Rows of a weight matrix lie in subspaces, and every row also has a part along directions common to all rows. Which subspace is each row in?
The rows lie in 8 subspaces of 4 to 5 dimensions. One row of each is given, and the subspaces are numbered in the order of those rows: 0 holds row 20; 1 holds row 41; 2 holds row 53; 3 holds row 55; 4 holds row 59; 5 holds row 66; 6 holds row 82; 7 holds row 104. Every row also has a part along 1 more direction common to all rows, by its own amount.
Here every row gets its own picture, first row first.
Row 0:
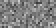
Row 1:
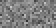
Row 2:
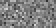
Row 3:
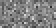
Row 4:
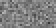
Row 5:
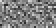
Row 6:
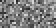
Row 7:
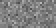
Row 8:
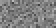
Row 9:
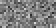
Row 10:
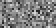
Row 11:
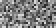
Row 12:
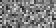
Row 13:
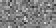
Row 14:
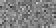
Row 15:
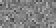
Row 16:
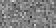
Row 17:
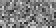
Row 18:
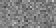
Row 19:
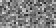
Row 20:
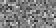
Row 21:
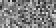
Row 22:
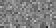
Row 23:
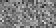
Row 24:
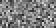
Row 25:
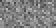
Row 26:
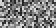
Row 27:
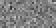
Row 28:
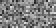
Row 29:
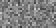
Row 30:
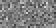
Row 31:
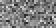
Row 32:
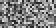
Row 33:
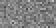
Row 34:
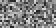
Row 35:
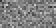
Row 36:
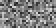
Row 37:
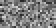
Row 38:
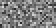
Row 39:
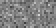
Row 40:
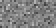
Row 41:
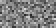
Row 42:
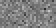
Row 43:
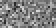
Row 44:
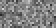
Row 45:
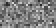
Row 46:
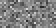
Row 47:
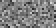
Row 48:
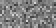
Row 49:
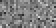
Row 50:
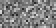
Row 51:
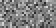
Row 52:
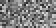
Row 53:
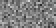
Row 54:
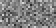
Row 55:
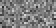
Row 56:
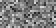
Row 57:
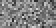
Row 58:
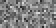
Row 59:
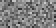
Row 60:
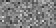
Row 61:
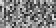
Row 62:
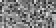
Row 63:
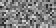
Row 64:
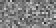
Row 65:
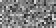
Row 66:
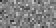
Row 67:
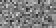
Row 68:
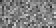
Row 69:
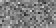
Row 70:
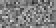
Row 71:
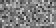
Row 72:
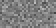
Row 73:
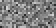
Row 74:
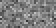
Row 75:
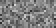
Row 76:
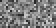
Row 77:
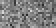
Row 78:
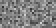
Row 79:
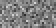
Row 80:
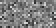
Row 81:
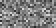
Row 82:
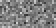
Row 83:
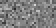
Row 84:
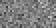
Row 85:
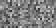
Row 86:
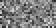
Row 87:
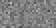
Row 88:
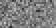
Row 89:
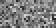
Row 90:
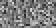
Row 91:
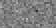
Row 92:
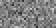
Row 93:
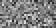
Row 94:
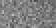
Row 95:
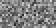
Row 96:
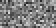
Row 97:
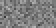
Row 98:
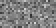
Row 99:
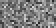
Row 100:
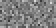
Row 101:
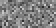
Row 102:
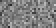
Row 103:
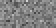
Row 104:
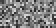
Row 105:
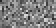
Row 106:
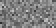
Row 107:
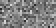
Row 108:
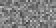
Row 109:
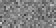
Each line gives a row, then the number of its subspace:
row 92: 0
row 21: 4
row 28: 2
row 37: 7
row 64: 4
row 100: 7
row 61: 3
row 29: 4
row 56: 1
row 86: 3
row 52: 4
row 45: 6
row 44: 1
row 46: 1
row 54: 3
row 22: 7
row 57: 5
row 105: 3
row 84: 1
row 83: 0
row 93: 5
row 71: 5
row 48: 5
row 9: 1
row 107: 0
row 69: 6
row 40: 7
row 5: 6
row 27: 3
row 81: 3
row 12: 0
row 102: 4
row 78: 6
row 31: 7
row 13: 2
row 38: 6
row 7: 2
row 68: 3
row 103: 7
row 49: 1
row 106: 3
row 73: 7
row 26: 0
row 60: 6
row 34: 0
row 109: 0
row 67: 5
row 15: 3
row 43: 0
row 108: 7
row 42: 2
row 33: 2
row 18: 2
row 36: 7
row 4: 6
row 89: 7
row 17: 3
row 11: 1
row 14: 7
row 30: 3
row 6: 5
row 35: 6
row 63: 7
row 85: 4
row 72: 4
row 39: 2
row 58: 7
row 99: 2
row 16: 0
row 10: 4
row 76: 1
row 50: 5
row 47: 4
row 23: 6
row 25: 6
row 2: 0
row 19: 6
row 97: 3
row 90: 6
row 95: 3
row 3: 3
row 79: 5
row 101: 1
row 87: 4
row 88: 0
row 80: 1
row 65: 1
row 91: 2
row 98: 1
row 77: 5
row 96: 4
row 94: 5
